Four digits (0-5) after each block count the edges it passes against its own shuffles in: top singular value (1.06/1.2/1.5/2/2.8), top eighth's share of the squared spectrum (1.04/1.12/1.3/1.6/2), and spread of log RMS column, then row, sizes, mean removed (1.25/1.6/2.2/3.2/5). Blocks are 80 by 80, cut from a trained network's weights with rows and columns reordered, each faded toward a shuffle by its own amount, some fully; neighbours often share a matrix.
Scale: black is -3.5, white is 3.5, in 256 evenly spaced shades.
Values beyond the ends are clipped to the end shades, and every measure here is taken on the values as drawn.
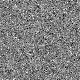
0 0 0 0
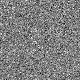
0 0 0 0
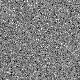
0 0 0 0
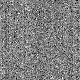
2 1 0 0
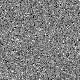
0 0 0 0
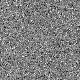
0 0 0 0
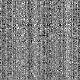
4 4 2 3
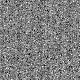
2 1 0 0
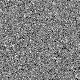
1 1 0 0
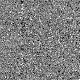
1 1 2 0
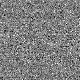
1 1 1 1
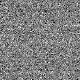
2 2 2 1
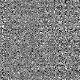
2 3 3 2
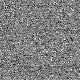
1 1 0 0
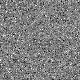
0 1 0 0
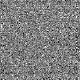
2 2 2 1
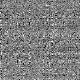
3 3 3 2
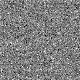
1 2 1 0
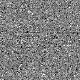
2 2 2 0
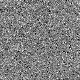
1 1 1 0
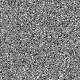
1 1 1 0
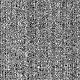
3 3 1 2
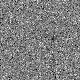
1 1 0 0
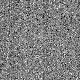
1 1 0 0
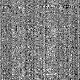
3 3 1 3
